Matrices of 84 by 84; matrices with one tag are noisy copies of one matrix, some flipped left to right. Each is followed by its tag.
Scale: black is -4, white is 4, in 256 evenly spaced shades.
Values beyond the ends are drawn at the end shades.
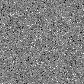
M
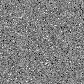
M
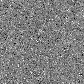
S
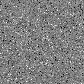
M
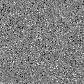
M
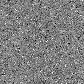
S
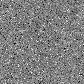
S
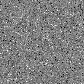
M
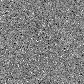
S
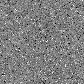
S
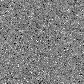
S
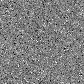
S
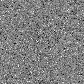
S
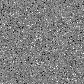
M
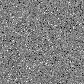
M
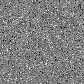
M
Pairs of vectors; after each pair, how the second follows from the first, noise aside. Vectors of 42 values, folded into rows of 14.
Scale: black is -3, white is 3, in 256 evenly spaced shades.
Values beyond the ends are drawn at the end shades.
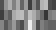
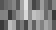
reversed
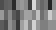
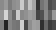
reversed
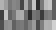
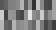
negated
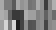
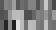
negated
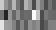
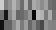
sign-scrambled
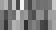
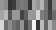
reversed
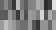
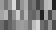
negated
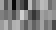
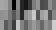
sign-scrambled
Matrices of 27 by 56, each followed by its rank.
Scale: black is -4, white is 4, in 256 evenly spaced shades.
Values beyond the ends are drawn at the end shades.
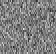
full rank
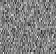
full rank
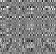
three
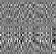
three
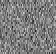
full rank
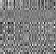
three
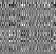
three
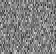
full rank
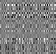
three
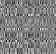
three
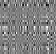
three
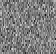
full rank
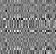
three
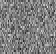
full rank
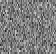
full rank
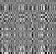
three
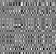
three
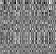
three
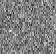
full rank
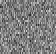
full rank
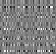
three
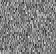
full rank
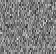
full rank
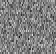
full rank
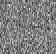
full rank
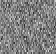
full rank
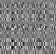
three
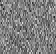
full rank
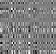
three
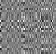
three
